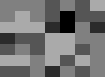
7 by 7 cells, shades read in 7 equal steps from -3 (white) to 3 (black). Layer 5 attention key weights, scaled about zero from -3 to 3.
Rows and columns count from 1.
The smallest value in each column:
-1 -1 -1 -1 -1 -1 -1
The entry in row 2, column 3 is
0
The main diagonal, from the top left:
0 -1 -1 -1 -1 -1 0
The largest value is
3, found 2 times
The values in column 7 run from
-1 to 2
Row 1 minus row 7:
-1 -1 0 -1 0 0 -1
